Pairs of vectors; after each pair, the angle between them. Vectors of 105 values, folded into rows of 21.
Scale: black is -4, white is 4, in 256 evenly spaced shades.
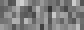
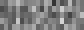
orthogonal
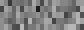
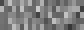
nearly opposite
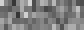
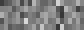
partly opposed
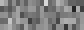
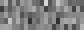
nearly parallel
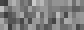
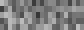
nearly opposite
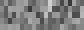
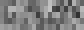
nearly parallel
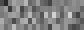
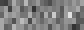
nearly parallel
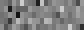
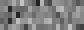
nearly parallel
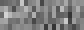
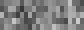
partly opposed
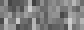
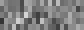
partly aligned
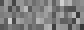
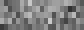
partly aligned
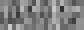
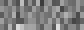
partly aligned
